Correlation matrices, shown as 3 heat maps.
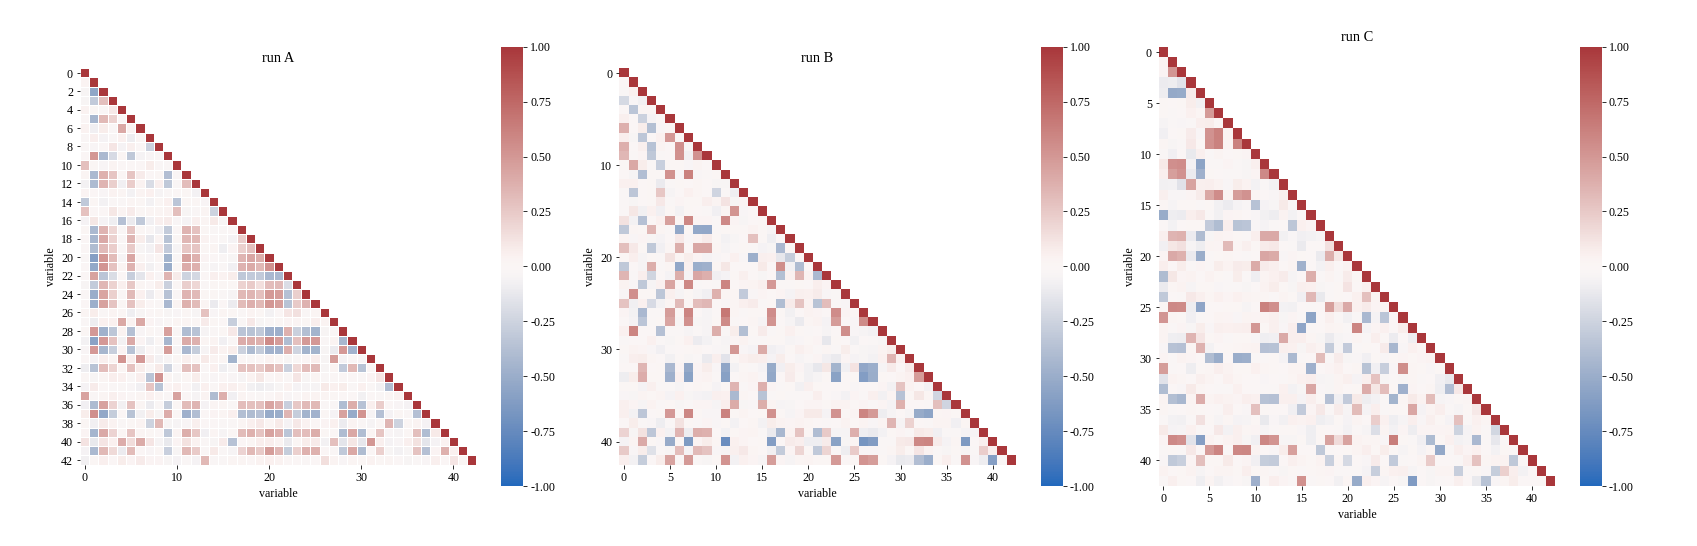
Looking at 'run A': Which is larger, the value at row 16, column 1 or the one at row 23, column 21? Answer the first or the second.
the second
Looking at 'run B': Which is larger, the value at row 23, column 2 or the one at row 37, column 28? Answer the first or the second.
the second
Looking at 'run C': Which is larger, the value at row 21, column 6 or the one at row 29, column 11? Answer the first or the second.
the first
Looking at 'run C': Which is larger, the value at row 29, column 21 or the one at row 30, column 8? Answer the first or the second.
the first
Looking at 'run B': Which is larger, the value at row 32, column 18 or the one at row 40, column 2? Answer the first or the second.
the second
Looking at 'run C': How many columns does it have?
43
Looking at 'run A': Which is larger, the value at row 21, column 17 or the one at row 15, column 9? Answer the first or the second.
the first
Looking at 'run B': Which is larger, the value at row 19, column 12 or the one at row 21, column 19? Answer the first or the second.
the first
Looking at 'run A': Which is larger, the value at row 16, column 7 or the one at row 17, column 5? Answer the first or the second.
the second
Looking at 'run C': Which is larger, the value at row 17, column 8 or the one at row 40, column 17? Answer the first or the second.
the second
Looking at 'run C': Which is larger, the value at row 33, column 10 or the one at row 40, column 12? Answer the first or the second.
the first
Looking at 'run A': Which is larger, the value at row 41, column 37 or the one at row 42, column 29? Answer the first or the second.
the second
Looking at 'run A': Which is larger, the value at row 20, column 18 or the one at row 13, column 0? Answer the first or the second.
the first
